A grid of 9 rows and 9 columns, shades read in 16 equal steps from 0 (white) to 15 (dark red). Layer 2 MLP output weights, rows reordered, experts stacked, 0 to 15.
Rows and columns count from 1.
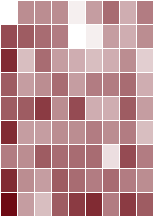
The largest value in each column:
15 10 12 10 12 13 9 12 10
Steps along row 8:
down down up down down up down down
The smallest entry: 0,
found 2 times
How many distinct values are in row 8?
6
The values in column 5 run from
0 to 12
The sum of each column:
93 63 70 73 60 62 59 75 58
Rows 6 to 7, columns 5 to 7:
7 8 7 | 9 9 2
